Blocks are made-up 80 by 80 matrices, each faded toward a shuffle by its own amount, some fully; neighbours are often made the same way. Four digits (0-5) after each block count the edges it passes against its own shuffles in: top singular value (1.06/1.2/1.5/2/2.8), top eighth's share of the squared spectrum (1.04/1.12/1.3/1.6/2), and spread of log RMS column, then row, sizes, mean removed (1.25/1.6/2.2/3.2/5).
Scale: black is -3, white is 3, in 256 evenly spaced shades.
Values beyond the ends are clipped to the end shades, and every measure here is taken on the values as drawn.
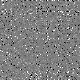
3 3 1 2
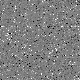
2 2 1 0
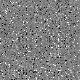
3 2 2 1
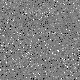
1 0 0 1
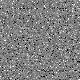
3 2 0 1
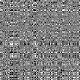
5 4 3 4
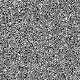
1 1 2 0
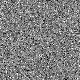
0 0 0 0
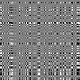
5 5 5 5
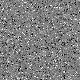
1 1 0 0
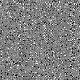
4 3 2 1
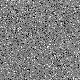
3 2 0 0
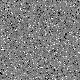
1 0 0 0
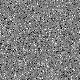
2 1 0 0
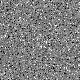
1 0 0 0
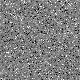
0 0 0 0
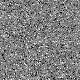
2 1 0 0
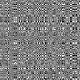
5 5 4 4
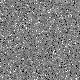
0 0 0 0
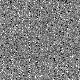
1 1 2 0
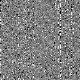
2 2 3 0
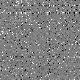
3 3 1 1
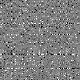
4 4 2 2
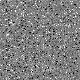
2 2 1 0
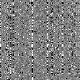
4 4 3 1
